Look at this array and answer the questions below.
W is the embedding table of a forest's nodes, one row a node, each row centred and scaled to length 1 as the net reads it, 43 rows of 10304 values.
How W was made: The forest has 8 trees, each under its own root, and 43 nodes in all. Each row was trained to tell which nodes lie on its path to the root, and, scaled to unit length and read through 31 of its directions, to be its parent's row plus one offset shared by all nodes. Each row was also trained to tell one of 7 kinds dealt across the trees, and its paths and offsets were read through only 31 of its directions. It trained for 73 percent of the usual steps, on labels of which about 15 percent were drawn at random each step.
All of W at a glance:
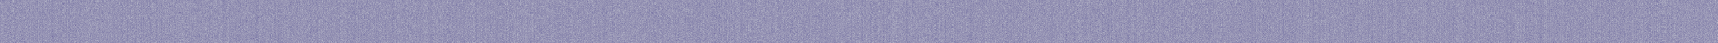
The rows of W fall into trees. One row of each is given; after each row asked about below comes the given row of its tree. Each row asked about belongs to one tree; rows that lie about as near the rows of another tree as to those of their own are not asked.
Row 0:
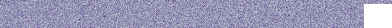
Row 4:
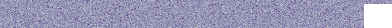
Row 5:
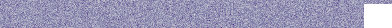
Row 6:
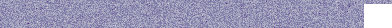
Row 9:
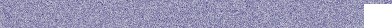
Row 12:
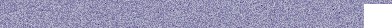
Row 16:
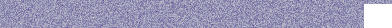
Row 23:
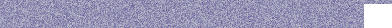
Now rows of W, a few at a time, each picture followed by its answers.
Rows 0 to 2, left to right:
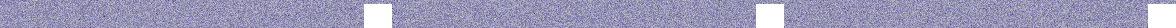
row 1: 23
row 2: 0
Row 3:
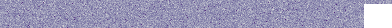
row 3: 4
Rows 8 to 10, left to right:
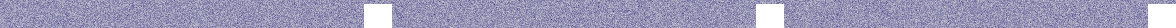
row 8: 23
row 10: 9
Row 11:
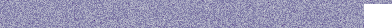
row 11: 9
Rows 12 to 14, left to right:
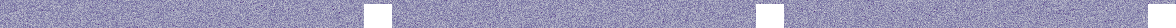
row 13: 0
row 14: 4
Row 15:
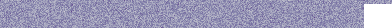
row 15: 16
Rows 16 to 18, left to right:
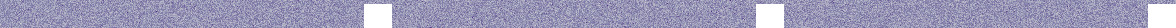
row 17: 6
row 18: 6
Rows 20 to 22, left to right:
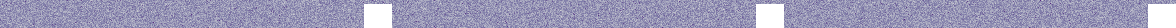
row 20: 5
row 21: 5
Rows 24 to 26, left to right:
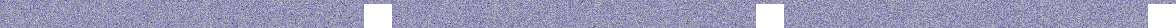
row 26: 9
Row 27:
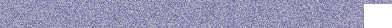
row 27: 23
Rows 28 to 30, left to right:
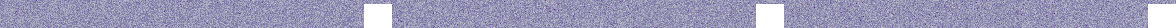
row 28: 4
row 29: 16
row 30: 4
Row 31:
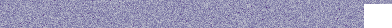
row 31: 4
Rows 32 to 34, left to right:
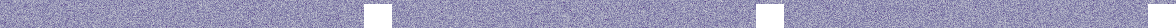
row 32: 5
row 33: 16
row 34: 0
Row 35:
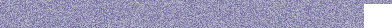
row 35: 9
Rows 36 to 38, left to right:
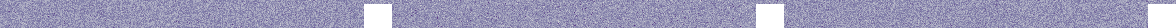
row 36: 9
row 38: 12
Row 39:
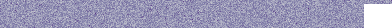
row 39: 5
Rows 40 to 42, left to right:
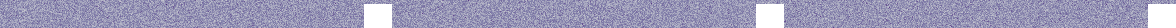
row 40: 23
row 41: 12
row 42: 4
